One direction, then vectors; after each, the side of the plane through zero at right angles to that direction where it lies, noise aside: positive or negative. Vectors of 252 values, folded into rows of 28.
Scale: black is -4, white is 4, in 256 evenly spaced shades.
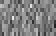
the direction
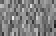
positive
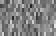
negative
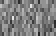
positive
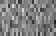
positive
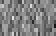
positive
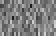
negative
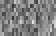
negative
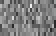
positive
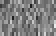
negative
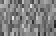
positive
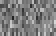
negative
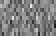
positive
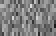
positive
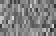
positive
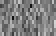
negative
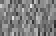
positive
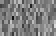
negative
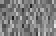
negative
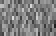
positive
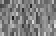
negative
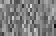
positive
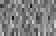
negative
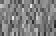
positive
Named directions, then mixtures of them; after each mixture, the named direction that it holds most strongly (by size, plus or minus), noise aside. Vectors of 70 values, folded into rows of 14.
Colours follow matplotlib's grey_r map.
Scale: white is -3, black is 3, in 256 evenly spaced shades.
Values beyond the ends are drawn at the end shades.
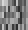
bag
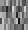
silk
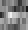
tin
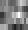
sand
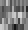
silk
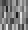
bag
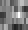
sand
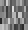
silk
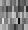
silk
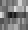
tin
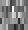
silk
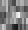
sand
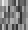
bag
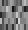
silk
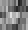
tin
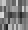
bag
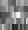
sand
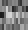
tin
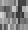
sand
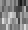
tin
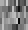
silk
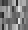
bag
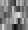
sand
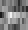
tin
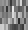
silk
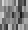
bag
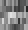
tin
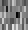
bag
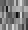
bag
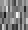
bag
